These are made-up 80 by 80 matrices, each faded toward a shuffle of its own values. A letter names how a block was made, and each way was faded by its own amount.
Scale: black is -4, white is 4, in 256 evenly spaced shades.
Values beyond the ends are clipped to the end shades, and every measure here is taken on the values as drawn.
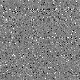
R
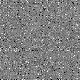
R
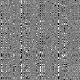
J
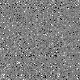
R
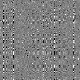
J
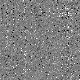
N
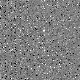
N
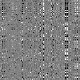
J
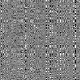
J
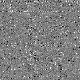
R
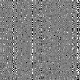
J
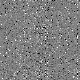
N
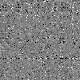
R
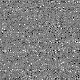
R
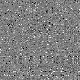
R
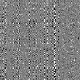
J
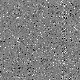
N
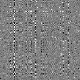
J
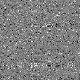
R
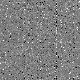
N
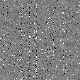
N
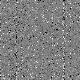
N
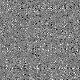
R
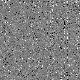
N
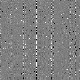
J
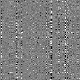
J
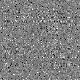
R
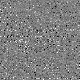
R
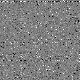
R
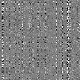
J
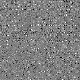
R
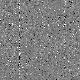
N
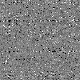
R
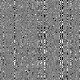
J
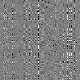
J
